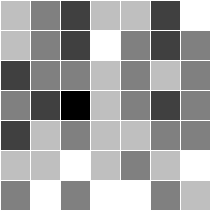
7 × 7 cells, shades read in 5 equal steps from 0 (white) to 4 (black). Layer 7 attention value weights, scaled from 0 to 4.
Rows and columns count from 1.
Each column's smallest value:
1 0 0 0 0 1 0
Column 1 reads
1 1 3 2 3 1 2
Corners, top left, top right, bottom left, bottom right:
1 0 2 1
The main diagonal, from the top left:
1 2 2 1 1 1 1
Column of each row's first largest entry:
3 3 1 3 1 5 1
